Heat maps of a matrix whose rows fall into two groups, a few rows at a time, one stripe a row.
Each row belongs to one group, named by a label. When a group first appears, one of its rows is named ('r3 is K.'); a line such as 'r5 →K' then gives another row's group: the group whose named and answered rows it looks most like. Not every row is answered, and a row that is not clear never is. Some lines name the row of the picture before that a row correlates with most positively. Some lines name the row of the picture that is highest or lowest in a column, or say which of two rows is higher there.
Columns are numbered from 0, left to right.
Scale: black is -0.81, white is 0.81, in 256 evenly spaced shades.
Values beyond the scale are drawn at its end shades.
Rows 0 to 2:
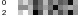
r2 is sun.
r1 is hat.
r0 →sun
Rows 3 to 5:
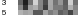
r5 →sun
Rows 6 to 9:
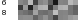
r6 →hat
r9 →hat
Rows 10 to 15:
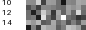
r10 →hat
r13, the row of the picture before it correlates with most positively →8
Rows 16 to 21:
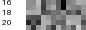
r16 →hat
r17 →hat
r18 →sun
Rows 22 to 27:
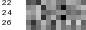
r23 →hat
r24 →sun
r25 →hat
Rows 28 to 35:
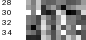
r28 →sun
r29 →hat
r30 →sun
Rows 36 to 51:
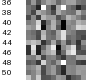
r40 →hat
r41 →hat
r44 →sun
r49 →hat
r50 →hat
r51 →sun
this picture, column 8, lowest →51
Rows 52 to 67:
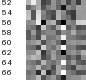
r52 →sun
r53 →hat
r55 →sun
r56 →hat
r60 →hat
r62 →hat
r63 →sun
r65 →sun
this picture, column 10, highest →56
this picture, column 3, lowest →56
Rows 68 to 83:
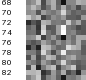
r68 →hat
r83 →hat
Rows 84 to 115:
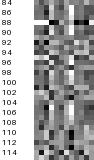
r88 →sun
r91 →sun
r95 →sun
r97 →hat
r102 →sun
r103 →hat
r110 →hat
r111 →hat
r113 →hat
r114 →sun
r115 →sun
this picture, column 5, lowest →114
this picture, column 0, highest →88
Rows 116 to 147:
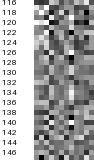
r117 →sun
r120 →sun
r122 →hat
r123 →sun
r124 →sun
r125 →sun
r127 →hat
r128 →hat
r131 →hat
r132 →sun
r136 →sun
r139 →hat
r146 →sun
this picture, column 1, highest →118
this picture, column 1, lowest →147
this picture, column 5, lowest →147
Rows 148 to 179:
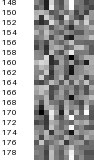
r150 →sun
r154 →sun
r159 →hat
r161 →hat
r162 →hat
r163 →sun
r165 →sun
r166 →sun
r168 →sun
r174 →hat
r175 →sun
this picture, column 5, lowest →170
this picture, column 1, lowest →170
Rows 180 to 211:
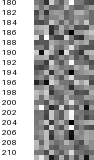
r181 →sun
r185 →sun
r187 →sun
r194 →hat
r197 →hat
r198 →sun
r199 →sun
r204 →hat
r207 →hat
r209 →sun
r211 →sun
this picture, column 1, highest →201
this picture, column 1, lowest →190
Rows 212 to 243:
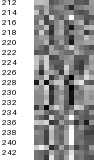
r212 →sun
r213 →hat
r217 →hat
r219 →hat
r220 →hat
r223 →sun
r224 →sun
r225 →sun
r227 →hat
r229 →hat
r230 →hat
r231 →hat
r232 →hat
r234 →sun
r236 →sun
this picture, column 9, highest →228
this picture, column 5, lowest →226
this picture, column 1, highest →241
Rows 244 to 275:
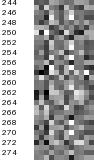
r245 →sun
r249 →sun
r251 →hat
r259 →sun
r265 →sun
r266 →sun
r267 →hat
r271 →sun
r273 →hat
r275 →hat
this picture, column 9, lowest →250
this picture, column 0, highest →250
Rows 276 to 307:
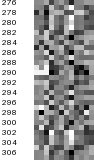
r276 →hat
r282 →sun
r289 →sun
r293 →hat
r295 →hat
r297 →sun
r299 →sun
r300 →hat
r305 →sun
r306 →hat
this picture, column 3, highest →302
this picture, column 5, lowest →298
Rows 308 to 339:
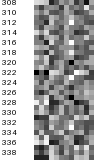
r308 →sun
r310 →sun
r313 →sun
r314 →sun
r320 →hat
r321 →sun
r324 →sun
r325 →hat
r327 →hat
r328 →sun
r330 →sun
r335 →sun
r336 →sun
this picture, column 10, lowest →308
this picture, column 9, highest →322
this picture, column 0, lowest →322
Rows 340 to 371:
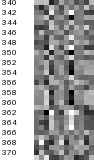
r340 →sun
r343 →hat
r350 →hat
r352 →hat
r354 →hat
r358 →hat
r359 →hat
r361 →sun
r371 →sun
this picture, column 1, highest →368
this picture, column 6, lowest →368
